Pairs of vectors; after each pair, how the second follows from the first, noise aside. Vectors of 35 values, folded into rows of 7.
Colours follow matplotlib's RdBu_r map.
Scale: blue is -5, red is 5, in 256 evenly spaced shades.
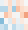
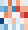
scaled up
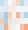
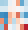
scaled up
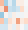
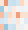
wrapped around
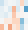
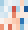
scaled up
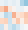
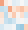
wrapped around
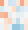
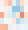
wrapped around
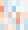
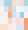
wrapped around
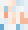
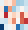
scaled up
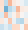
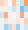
wrapped around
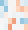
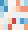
scaled up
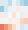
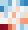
scaled up
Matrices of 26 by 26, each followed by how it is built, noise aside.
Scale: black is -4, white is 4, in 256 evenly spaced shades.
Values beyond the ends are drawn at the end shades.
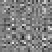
low rank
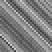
Toeplitz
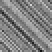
Toeplitz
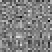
low rank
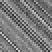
Toeplitz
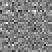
low rank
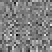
low rank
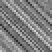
Toeplitz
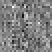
low rank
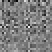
low rank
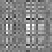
low rank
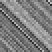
Toeplitz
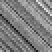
Toeplitz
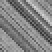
Toeplitz
